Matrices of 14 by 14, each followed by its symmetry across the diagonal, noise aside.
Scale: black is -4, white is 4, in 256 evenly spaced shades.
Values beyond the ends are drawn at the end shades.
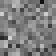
neither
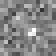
symmetric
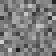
neither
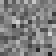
neither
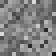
symmetric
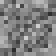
symmetric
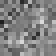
symmetric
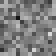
symmetric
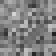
symmetric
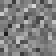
antisymmetric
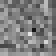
antisymmetric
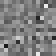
antisymmetric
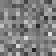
antisymmetric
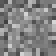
symmetric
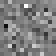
antisymmetric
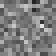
neither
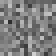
neither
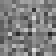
antisymmetric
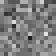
neither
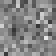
neither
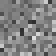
symmetric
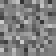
antisymmetric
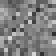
antisymmetric
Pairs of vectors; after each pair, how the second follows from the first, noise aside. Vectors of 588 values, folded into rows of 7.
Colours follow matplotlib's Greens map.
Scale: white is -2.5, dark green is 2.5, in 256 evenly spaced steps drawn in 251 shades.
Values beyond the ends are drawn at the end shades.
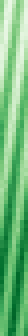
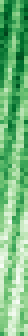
negated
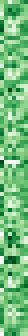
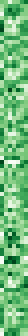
copied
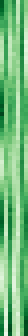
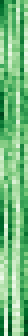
copied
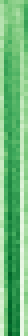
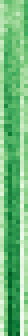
copied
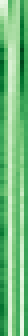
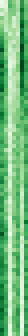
copied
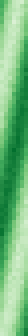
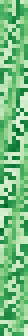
sign-scrambled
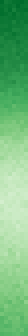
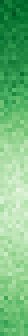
copied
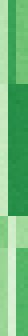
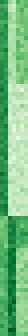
negated
